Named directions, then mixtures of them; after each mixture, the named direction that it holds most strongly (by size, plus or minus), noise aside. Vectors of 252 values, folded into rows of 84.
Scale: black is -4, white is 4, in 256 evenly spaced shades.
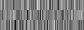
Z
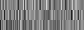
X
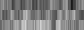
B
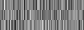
Z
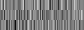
Z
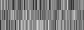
B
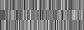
Z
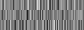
Z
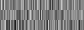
Z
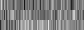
B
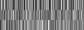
X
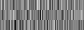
Z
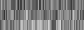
B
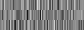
Z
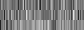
X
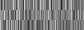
X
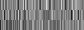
X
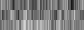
B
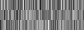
X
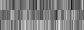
B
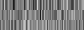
Z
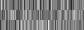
Z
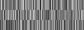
X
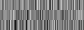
Z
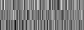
Z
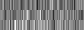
Z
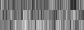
B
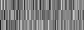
X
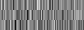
Z
